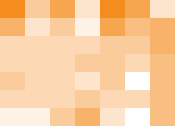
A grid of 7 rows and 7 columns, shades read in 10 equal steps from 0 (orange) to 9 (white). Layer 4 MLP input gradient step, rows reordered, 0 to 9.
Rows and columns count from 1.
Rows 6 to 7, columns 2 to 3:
6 6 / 8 5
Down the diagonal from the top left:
0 7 6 5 5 6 4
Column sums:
34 44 36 41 30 41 29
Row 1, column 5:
0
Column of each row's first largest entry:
4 4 1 1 6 1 6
